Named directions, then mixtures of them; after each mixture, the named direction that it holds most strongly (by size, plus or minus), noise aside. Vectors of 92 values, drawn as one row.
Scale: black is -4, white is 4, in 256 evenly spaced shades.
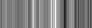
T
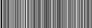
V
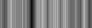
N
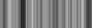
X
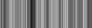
N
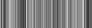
X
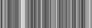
X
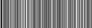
V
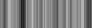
X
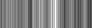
T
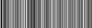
V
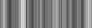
X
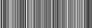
V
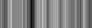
N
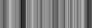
X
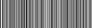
V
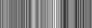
T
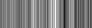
T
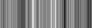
T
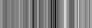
T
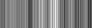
T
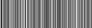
V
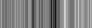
T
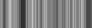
X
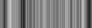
X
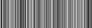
V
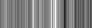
T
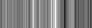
T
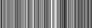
T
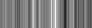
T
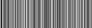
V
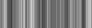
N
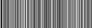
V
